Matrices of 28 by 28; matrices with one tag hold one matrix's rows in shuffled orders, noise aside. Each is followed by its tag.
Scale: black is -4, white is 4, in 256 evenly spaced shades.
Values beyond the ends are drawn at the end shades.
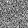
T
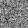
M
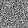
T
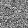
M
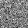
M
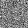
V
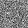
T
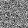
M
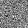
M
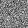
T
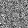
V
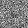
V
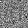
V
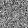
V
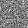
T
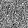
T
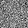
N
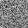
M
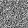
T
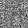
V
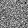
N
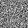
N
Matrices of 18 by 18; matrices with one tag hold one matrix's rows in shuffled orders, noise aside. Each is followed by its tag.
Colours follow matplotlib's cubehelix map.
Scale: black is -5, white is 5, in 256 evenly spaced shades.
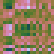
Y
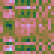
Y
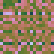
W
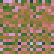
W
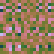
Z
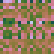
W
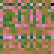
W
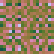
Z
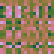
Z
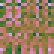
Z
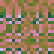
Z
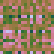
W
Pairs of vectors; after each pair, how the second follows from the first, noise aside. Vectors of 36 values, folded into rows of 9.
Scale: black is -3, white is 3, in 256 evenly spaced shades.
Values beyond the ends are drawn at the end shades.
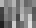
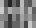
wrapped around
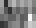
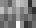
wrapped around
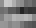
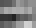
reversed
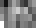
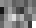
wrapped around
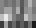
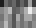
reversed
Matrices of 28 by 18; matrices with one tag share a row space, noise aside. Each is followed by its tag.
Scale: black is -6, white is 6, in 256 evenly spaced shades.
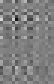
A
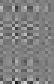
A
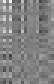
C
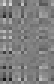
C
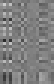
C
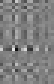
A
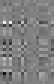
C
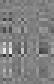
C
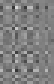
A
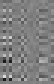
C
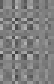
A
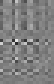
A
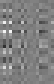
C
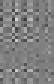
A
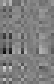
C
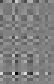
A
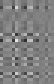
A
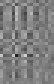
A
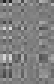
C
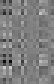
C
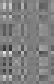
C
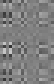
C
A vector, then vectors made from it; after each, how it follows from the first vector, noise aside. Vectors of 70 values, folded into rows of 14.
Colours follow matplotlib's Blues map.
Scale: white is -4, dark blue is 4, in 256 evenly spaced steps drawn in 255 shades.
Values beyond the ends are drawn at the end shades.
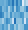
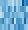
negated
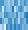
reversed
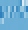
partly zeroed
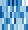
scaled up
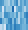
reversed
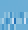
partly zeroed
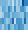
negated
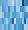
negated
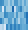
reversed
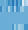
partly zeroed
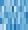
reversed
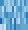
reversed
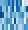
scaled up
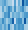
negated
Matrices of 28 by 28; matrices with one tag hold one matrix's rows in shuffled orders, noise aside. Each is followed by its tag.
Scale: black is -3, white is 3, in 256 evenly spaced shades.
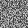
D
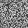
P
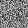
D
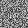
D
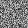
D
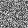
D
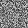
D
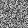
P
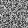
P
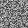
P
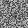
P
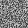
D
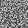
P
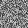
D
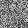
P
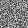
D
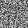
P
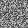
P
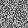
D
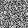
P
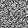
P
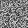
P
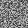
P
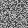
P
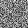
D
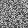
P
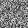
P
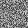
D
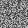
P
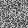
P
